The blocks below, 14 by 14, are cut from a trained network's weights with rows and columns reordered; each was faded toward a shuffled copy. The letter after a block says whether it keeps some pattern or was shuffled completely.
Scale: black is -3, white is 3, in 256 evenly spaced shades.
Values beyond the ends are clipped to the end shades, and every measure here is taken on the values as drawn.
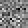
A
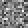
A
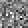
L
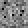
L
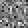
L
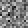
A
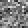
L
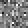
L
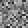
A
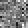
A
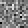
L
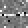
A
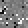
L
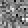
L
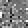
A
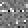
A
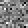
L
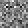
A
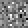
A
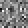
A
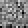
A
